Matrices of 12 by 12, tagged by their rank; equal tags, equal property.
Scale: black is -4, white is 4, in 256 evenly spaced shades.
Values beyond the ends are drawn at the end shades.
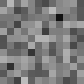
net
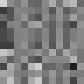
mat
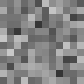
net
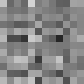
mat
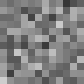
net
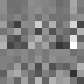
mat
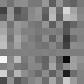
mat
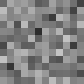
net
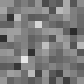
net
